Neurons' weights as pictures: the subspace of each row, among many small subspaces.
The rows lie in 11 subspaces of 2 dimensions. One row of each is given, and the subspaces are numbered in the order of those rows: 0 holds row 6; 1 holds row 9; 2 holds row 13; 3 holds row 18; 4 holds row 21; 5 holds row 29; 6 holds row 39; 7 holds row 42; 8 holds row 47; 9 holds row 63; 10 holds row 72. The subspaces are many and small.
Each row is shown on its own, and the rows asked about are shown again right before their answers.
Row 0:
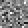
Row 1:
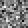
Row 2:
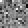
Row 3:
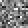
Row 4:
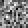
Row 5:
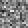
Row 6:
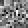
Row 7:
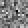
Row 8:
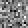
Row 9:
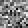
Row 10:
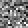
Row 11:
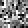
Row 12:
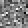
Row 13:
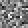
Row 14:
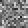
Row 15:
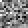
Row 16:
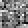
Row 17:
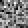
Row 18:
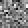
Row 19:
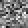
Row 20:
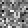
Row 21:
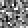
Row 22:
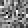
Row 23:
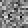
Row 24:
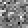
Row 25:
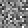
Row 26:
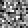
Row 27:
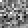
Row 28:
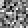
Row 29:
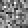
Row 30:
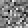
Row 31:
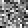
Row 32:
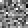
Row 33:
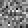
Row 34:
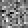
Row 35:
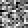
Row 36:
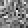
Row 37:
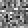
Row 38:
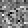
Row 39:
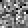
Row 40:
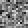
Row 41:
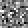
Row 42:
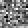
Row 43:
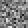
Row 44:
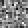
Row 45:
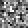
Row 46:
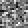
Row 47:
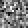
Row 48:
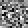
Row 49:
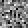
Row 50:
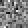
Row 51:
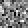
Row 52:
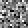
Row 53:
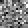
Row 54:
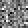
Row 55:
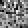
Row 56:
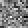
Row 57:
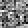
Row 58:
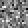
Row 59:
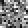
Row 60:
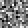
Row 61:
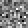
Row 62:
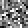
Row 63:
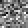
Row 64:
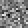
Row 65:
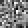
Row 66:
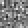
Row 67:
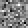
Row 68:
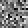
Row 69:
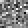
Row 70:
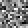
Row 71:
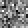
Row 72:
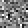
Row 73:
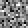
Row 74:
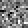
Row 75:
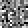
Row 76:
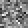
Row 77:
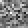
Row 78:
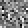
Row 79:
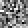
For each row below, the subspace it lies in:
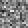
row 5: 8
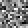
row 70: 2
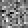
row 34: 7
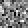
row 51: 0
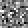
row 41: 7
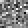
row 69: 6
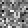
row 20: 0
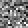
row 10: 1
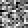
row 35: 6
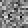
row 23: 2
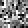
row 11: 0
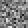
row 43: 5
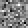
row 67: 1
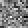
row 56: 10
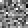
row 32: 3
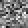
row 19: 9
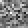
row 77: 9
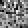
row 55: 5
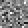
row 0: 3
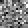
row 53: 3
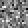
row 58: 4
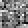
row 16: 6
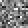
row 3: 2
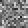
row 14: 10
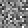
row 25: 10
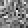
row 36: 0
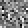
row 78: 10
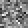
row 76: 9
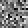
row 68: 10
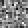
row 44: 4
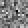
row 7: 0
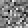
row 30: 1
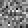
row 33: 1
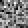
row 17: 5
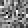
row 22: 0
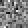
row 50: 5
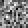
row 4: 8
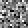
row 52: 8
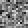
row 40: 6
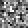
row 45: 8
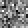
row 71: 0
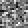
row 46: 6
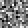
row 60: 4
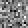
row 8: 1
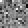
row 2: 3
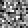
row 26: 8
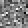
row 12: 7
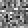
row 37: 7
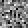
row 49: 8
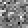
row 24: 9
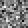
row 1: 4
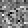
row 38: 7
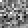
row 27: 9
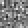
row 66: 4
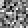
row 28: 8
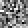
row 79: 5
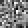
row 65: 5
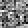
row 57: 6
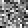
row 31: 10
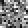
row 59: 10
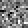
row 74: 7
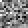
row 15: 9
